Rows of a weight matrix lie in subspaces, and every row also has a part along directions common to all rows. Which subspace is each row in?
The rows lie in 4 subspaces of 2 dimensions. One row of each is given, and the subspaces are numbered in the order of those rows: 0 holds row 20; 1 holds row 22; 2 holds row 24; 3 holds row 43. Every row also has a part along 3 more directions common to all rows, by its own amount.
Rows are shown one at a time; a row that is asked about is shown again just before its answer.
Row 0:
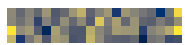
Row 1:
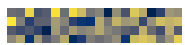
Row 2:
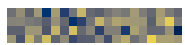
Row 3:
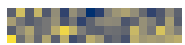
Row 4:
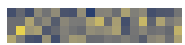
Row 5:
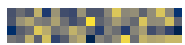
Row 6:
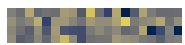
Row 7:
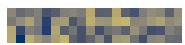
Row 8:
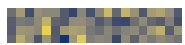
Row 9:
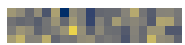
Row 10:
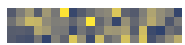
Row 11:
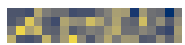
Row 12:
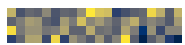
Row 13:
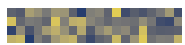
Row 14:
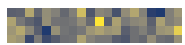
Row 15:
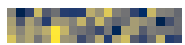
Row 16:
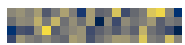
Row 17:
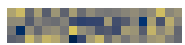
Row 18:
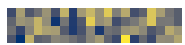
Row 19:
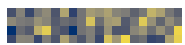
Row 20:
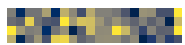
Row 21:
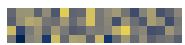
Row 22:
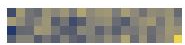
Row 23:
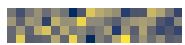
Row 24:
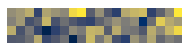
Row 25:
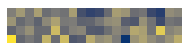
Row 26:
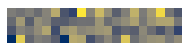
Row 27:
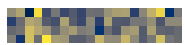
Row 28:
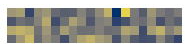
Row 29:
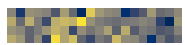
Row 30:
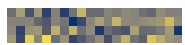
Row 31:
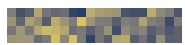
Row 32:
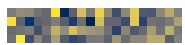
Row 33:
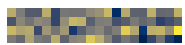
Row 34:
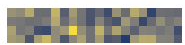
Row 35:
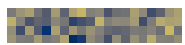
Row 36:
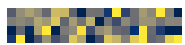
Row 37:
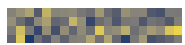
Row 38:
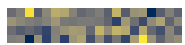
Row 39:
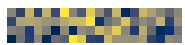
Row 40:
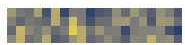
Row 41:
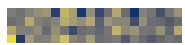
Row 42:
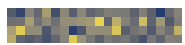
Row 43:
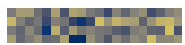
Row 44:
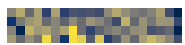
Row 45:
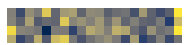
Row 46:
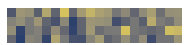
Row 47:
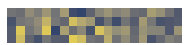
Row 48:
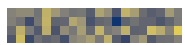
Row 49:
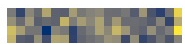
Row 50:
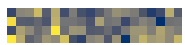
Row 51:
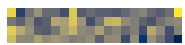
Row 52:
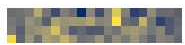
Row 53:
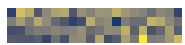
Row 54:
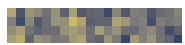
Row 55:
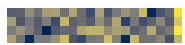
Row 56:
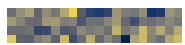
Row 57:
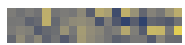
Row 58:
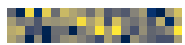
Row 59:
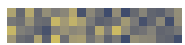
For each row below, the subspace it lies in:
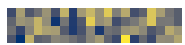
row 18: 1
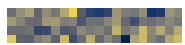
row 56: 2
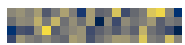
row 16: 0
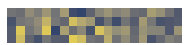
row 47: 3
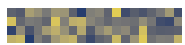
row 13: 2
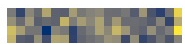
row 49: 0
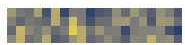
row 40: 1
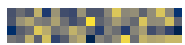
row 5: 3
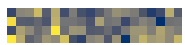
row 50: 2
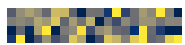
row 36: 0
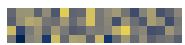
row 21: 1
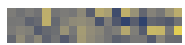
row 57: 3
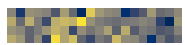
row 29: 2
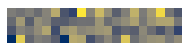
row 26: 2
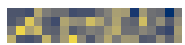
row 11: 0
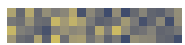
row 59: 1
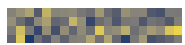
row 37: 3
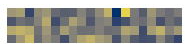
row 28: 3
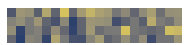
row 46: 1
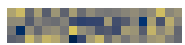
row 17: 0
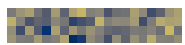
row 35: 3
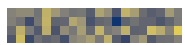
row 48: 3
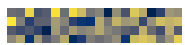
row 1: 3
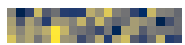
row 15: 2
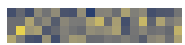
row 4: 0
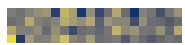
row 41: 2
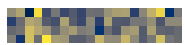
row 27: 0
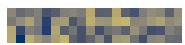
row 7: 3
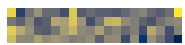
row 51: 1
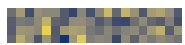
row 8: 3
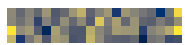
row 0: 0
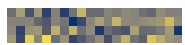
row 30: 3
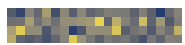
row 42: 0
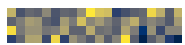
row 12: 2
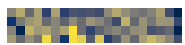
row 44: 1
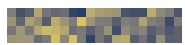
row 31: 2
